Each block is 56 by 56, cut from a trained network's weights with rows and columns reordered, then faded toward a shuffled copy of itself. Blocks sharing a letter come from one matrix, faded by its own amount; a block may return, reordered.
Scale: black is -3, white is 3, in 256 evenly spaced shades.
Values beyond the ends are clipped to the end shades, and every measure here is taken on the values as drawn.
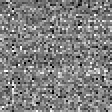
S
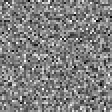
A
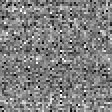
S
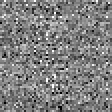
S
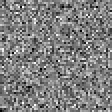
A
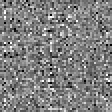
S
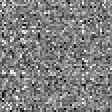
S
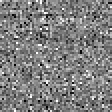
S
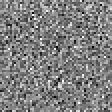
A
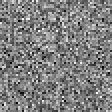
A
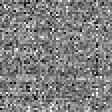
S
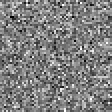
A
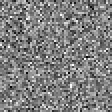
A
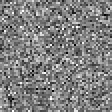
A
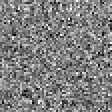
A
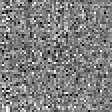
S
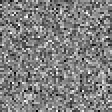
A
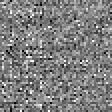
S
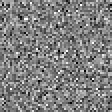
A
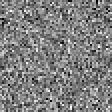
A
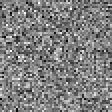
A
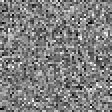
A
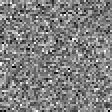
A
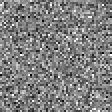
A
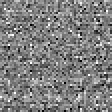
S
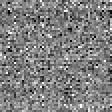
S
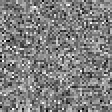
A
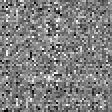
S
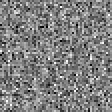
A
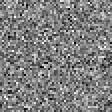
A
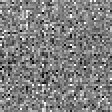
S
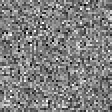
A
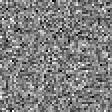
A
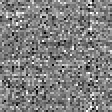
S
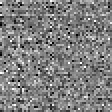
S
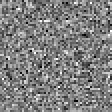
A
